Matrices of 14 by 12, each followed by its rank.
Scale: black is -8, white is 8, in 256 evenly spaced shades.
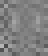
two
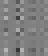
one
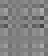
one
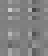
one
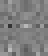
two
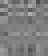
two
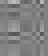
one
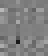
two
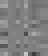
two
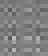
two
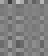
one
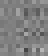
two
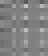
one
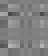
one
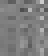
two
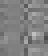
two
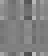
one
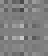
one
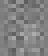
two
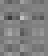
one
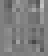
two
